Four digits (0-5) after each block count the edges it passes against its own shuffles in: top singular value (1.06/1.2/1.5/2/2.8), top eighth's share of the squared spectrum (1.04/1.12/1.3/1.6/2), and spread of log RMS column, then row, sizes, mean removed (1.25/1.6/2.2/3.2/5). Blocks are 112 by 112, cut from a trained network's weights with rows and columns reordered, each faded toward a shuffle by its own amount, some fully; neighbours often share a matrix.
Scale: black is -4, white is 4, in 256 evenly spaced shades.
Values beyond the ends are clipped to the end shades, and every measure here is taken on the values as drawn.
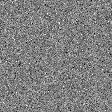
2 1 0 0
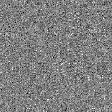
3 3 1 2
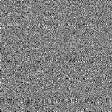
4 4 2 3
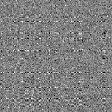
5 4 2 3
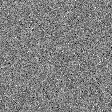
0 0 0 0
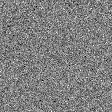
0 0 0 0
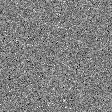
0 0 0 0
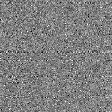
4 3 1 2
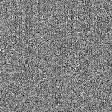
3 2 0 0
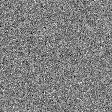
0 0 0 0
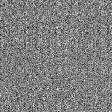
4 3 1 2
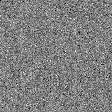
2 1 0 0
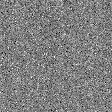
2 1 0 0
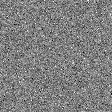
0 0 0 0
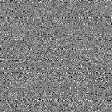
4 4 1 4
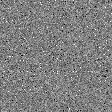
2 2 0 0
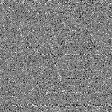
4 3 0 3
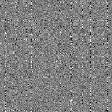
4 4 3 2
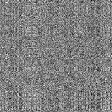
4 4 1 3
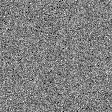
1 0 0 0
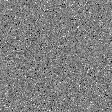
1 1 0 0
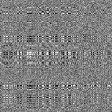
5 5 3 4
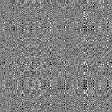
5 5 3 3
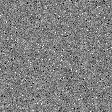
2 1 0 0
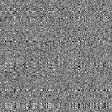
5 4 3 3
